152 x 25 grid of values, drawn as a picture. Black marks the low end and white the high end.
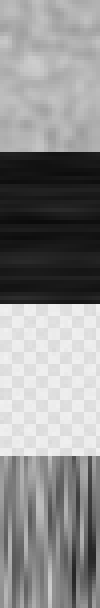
The table splits into 4 rows of 1 panel. Panel 1,1: high, blotchy, faint in contrast. Panel 2,1: very low, streaked across, faint in contrast. Panel 3,1: very high, checkered, faint in contrast. Panel 4,1: middling, streaked downward, strong in contrast.
